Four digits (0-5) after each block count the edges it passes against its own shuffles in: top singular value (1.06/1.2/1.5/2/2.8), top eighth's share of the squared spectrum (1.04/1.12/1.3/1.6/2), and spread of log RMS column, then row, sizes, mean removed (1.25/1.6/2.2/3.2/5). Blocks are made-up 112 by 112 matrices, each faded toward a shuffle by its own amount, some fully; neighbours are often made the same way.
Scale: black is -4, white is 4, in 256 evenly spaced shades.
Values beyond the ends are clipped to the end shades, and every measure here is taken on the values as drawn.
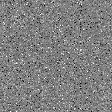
3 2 1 1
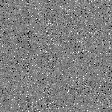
3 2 1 0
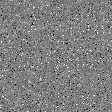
0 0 0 0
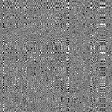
5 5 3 3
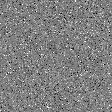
2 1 0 0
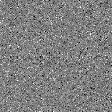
3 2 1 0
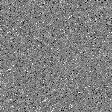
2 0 0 0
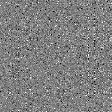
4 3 2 1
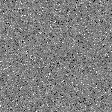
0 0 0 0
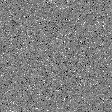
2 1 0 0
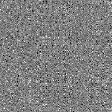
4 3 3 1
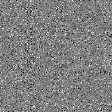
3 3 2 1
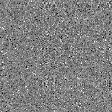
3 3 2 1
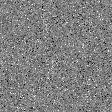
2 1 0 0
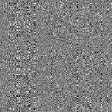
4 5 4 2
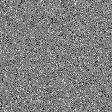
2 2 0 0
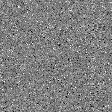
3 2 1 0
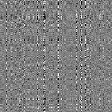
5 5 4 3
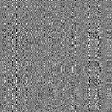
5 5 4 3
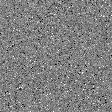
0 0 0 0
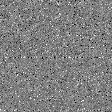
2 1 0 2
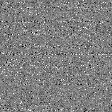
1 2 0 3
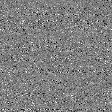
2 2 0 3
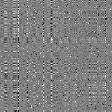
5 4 3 3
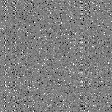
4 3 2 2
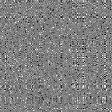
5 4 3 3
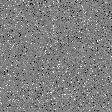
0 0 0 0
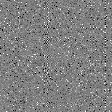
4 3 2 1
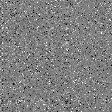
4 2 1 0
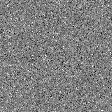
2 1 0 0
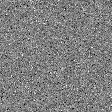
0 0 0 0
